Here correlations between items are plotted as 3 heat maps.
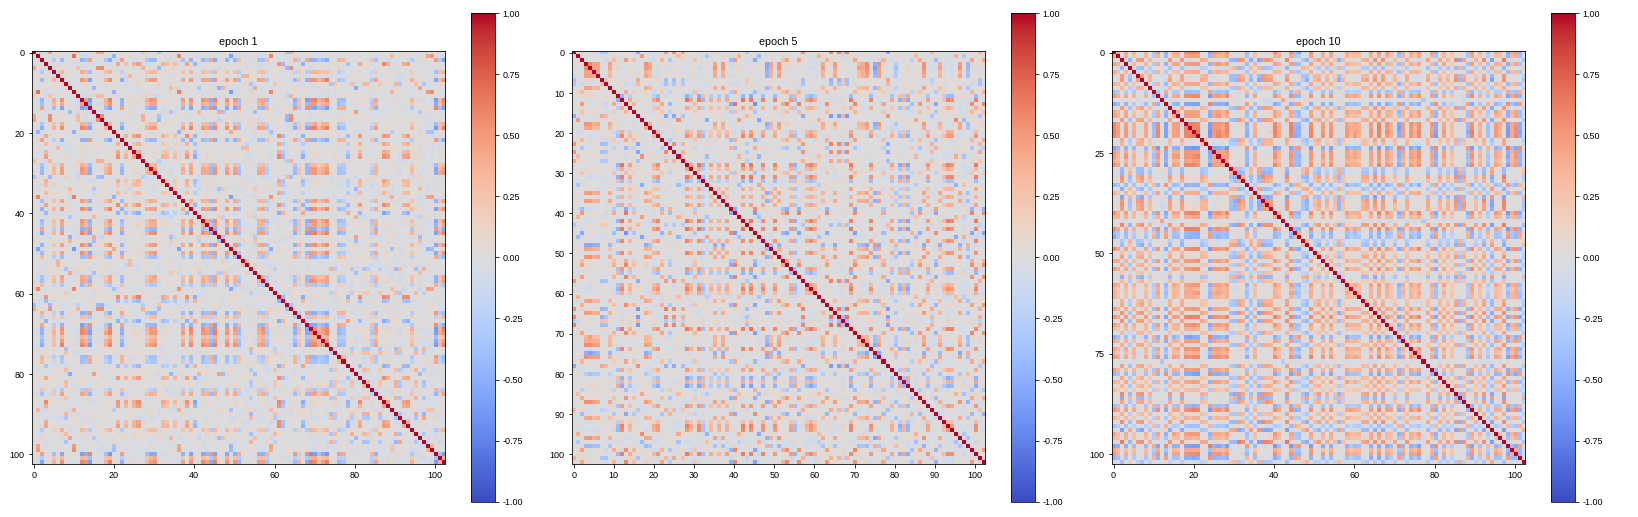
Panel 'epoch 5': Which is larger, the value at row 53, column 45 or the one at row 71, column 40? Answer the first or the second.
the second
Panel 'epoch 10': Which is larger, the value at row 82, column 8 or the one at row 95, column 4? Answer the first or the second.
the first
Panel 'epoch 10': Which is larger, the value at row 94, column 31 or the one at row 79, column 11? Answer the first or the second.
the second
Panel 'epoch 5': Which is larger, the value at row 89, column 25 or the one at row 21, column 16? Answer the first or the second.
the first
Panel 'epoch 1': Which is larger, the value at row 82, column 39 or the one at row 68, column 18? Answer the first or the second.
the first
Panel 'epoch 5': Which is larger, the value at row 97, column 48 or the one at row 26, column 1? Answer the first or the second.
the second
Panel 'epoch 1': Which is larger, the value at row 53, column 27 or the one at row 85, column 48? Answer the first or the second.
the second
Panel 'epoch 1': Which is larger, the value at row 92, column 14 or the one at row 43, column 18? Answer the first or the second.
the second
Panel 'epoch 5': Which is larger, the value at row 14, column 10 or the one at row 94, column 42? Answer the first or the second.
the second
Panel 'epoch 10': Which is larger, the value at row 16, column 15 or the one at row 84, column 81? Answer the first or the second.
the first
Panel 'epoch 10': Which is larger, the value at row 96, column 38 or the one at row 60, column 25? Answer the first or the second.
the second
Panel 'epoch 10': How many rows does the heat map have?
103
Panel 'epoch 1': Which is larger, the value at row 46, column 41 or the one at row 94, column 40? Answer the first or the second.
the first
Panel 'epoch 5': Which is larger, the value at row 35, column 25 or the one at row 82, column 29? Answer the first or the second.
the second
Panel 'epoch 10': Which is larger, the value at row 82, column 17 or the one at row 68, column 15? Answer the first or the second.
the second
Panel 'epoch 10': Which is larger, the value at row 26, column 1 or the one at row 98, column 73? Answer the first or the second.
the first
